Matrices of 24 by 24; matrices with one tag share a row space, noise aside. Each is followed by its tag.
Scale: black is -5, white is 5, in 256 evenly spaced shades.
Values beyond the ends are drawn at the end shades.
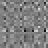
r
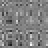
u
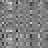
u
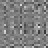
r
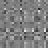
r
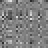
u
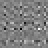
r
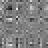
u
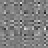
r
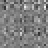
r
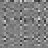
r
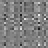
r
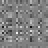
u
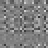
r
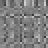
r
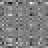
u
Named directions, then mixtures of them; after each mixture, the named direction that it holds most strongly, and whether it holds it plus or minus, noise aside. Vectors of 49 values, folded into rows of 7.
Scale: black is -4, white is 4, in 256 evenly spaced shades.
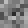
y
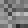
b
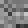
b, plus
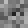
y, plus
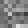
b, minus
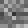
b, minus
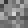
y, minus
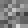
b, minus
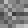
b, minus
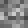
y, minus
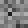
b, plus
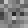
y, plus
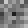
y, plus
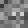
y, minus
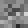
b, plus
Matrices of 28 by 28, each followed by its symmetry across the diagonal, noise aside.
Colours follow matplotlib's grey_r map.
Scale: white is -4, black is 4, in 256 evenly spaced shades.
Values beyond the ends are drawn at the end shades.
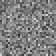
neither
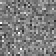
neither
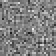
antisymmetric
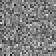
neither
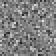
antisymmetric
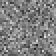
antisymmetric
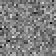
neither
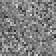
antisymmetric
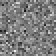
neither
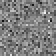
neither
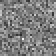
neither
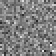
antisymmetric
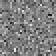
antisymmetric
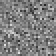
antisymmetric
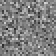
antisymmetric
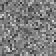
neither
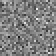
antisymmetric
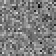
neither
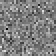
neither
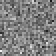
antisymmetric
